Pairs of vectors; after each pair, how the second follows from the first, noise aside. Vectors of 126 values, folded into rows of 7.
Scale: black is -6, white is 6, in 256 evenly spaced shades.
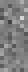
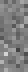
reversed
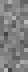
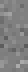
partly zeroed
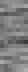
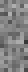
sign-scrambled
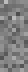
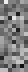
scaled up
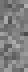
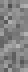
sign-scrambled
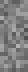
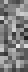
scaled up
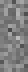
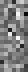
scaled up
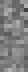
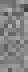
sign-scrambled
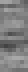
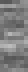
negated
